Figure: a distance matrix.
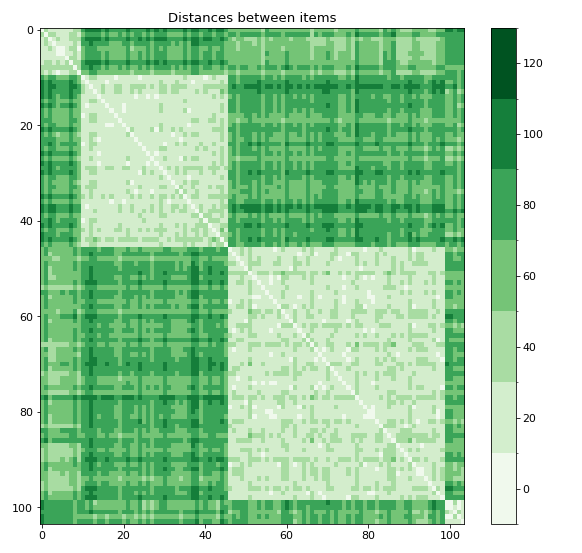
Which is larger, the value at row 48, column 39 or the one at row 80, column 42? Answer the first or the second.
the second
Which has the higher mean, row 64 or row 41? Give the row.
41
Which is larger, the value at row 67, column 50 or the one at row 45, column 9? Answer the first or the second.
the second
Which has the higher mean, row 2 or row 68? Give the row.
2
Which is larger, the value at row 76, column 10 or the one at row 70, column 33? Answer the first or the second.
the second
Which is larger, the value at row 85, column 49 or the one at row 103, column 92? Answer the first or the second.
the second
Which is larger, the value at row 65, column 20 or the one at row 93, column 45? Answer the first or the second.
the first
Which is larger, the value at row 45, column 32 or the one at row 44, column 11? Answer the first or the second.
the second
